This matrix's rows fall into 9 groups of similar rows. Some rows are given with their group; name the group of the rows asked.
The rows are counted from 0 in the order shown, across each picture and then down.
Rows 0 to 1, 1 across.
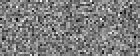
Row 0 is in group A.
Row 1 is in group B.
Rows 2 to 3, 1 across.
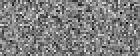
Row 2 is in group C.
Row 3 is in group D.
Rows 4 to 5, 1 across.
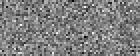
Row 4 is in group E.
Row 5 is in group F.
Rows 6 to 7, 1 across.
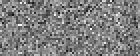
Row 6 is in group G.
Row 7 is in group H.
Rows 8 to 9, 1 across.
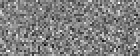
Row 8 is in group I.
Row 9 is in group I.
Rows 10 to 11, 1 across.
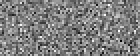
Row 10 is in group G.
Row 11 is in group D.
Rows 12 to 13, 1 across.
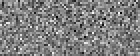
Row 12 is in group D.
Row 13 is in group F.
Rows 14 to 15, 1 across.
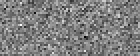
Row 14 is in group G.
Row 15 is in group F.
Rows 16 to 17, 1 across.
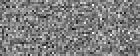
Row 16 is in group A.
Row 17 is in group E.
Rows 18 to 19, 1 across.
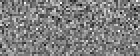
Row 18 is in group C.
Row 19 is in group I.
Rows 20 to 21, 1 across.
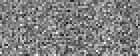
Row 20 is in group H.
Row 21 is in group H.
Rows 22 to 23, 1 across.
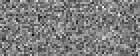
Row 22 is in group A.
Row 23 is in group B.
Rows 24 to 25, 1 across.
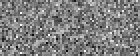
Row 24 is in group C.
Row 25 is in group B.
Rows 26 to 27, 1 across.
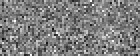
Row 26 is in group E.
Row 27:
B
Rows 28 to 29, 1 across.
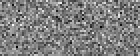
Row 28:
C
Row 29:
A
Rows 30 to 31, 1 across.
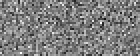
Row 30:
D
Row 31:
H
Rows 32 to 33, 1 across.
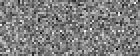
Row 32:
D
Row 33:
I
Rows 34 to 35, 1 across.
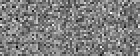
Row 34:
A
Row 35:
A
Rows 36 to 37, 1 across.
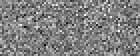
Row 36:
H
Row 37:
I
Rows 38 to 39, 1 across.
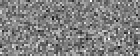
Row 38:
I
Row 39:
C
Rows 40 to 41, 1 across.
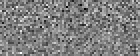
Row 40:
F
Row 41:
G
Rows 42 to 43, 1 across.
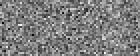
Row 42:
G
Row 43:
B
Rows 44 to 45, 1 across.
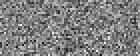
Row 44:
G
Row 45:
H
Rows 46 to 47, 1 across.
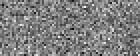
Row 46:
E
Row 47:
H
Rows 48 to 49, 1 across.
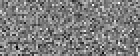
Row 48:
I
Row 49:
A
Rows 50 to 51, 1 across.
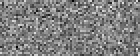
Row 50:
E
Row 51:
A
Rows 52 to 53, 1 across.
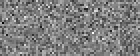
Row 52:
F
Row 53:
E
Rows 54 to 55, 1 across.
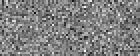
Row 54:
E
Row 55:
F
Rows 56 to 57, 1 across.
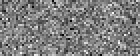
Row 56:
B
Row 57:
H
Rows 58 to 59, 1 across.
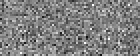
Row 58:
E
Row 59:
H
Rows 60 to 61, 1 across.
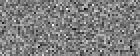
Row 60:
F
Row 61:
D
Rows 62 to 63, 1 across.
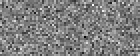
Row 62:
E
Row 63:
F
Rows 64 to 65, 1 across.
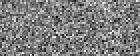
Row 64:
C
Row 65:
B
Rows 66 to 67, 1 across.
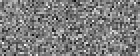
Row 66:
D
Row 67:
B
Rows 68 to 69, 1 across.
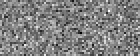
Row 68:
H
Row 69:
C
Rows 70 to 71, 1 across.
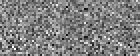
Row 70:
F
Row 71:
F
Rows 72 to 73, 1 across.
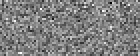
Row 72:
E
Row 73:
G
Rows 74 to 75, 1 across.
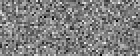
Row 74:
I
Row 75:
H
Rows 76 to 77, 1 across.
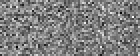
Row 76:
A
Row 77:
A
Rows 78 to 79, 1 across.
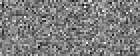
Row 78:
E
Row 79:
D
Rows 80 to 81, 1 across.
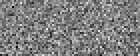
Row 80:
G
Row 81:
A
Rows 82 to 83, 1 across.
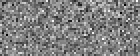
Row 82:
C
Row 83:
E
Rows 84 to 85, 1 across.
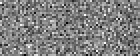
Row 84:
H
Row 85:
H
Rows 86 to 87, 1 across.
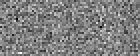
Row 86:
A
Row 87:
G
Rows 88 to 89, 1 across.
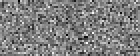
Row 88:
D
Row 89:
F
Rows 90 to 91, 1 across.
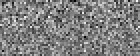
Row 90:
C
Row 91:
F
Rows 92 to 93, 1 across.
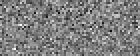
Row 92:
G
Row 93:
E
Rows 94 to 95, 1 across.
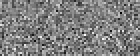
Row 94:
C
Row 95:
E
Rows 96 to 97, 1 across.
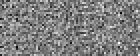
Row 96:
A
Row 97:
A
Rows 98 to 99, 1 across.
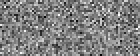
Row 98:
A
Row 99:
C
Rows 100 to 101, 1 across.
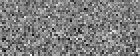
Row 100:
F
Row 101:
B
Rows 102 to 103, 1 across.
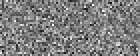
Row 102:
E
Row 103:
G
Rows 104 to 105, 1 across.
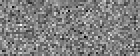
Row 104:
G
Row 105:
F
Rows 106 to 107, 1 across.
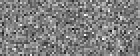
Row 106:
H
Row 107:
E
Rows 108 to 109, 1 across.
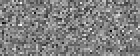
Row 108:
G
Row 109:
E
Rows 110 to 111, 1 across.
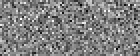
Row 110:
C
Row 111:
I
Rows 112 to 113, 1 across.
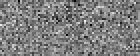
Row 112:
D
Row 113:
F
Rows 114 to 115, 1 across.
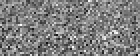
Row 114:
G
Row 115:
B
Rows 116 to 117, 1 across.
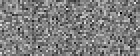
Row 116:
D
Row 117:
D
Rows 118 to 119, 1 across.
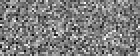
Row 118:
A
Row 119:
B
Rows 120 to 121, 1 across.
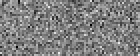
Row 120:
D
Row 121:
A
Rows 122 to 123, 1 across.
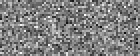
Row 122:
H
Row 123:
C
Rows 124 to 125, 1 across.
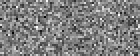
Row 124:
A
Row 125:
C
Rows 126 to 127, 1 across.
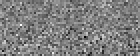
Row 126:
G
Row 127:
F
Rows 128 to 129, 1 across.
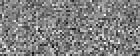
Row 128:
H
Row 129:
I
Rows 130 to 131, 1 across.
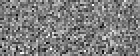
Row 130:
A
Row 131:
B
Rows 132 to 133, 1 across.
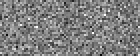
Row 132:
H
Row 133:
A
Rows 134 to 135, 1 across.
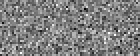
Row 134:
F
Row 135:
C
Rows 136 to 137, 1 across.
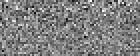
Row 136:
E
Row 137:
F
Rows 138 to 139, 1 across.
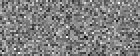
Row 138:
I
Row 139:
F
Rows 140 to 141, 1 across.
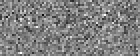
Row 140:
H
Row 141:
G
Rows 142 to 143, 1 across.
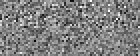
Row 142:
H
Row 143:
G
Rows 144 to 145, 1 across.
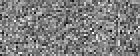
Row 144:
H
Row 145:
E
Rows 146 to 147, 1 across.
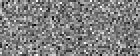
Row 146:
I
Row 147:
H
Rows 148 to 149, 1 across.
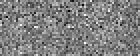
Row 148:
H
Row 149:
H
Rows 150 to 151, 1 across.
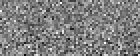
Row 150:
I
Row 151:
H
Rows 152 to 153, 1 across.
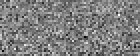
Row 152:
A
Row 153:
F
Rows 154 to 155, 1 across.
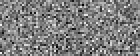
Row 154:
H
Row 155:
D
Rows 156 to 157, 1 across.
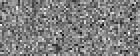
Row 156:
D
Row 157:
C
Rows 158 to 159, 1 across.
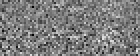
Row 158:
B
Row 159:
B
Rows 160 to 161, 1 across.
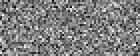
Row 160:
B
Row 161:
I
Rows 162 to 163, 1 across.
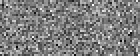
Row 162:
E
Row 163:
A
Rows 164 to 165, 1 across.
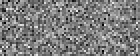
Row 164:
B
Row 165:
B
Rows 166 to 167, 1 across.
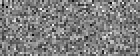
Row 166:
E
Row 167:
B
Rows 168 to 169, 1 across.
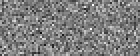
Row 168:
E
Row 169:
I
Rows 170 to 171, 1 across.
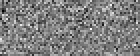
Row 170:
B
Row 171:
I
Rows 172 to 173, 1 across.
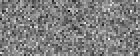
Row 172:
B
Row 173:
C
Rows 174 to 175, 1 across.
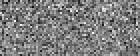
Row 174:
B
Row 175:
E
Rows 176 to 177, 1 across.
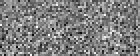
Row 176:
H
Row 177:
B
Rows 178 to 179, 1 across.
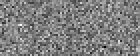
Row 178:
G
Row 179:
D
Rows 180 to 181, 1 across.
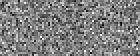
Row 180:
D
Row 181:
I
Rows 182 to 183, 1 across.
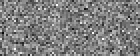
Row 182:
F
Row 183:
E
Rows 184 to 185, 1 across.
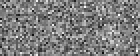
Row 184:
A
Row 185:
B
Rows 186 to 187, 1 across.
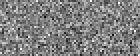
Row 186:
I
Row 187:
D
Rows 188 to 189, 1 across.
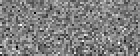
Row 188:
G
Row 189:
A
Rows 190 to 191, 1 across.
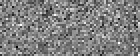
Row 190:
G
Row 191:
A
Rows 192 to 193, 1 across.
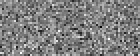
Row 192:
H
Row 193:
C
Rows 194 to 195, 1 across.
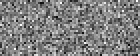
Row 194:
C
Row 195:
H
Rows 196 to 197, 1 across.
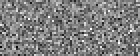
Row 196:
C
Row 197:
A
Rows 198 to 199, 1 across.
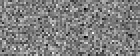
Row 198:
F
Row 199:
F
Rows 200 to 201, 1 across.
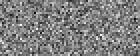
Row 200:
G
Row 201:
I
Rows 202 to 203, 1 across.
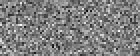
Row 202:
G
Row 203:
I
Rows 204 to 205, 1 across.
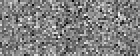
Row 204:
H
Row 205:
H
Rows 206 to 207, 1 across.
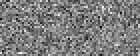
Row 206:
A
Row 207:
G
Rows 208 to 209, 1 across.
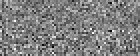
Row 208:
E
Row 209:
E
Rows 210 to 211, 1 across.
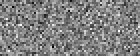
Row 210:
G
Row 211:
I
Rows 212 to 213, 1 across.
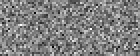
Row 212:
G
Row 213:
I
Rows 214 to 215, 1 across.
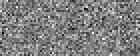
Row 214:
F
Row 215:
E
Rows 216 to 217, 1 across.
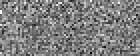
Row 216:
I
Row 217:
D
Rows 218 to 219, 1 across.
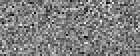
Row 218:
G
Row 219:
F
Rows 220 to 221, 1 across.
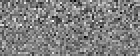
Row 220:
C
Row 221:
F
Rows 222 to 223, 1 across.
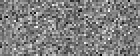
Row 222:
H
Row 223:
H
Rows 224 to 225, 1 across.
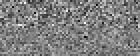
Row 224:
G
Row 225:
F
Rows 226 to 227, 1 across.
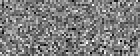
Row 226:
E
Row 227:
D
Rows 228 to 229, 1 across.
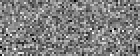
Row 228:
C
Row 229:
E
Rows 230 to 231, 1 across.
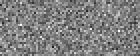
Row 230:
G
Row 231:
I
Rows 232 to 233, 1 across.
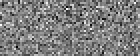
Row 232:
D
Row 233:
A
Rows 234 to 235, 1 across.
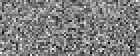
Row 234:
C
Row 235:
D
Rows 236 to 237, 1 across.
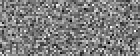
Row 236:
F
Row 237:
D
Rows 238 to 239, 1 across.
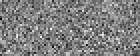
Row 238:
B
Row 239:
I
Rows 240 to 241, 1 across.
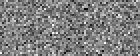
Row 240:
F
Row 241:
H
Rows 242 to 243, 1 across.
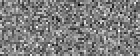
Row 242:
D
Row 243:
C
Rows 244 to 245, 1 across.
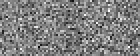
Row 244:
H
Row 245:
D
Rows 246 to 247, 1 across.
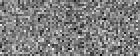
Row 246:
D
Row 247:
C
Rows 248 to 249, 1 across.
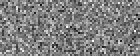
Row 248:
I
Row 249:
D
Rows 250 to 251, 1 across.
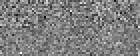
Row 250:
A
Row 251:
G
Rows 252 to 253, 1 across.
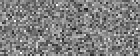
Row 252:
F
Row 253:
C
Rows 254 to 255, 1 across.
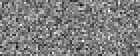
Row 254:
C
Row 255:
A
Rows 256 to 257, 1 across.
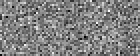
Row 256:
H
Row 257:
F
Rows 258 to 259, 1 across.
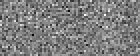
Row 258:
H
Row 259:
B
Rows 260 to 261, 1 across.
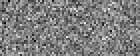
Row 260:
B
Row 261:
E
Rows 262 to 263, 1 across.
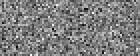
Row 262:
F
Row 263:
B
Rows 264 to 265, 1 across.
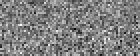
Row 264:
G
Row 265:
C
